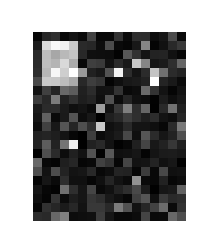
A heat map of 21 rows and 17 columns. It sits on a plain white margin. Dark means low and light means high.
Histogram: skewed, a long tail of high values. Odd patch: higher, in the top left. Mirror symmetry: none. Average level on the scale: 20%. Ninth with the highest average: top left.
